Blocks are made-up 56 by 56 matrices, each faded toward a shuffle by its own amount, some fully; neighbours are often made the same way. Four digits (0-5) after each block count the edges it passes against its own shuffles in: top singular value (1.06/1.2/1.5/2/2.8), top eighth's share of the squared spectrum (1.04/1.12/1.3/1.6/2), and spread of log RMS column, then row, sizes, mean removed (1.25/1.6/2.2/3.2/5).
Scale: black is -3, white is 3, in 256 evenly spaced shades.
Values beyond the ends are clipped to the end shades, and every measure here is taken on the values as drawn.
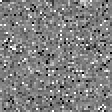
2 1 0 0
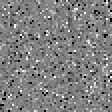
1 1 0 0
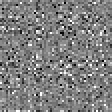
4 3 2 2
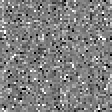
3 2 1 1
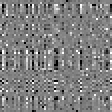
5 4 3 3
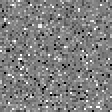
1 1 0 0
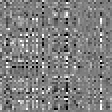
4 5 3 3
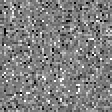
2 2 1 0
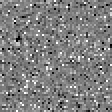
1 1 0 0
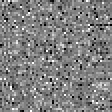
3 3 1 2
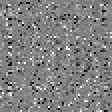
3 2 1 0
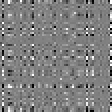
5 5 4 3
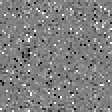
2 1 0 0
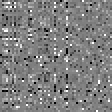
4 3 2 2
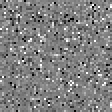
2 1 0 0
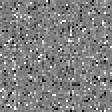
3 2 0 0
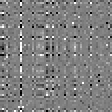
5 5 3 3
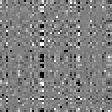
5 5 3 3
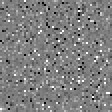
2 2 1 0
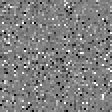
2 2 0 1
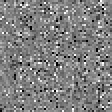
4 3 2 1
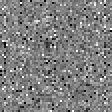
3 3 1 0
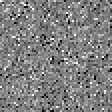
1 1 0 0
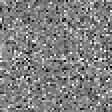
3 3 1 1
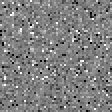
0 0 0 0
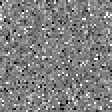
0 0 0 0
